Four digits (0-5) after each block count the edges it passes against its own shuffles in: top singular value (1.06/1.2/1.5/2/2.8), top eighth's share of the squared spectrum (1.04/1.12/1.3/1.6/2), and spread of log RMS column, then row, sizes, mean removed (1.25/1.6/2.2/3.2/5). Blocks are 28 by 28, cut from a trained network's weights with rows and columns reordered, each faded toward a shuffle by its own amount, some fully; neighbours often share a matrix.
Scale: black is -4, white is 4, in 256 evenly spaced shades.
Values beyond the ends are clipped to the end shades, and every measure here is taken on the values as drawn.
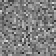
1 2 1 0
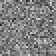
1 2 0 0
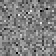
0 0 0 0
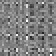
4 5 3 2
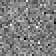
0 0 0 0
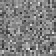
2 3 0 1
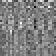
3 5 1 2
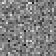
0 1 0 0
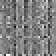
3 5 2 2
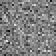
1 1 0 0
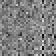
3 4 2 1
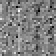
2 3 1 0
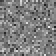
0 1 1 0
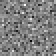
1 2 0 0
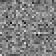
2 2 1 0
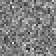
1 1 0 0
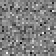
1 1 0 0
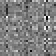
3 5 2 1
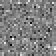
0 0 0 0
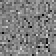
2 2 0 0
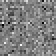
2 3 1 1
